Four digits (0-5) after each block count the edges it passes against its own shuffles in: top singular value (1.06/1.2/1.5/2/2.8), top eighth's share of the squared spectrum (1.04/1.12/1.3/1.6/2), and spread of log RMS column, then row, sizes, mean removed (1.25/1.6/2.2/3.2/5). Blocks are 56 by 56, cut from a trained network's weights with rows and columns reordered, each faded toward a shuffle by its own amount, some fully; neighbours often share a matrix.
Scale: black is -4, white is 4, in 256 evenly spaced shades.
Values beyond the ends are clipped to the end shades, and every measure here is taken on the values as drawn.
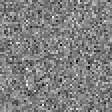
0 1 0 0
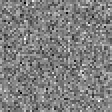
0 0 0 0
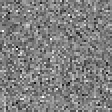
0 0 0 0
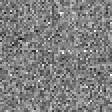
1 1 0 1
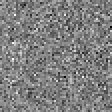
1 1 0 1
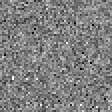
0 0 0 0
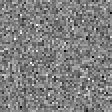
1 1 0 0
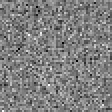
0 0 0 0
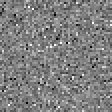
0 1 0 0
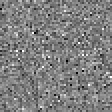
2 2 0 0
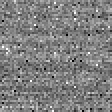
2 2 1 0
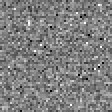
1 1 0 0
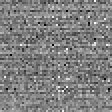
3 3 1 1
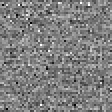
2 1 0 0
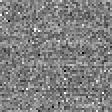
1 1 0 0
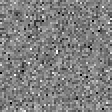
0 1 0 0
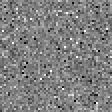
2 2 0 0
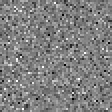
0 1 0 0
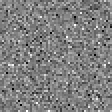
2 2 0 0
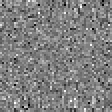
3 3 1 1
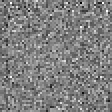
1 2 1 1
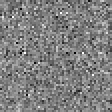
1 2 0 1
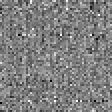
2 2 1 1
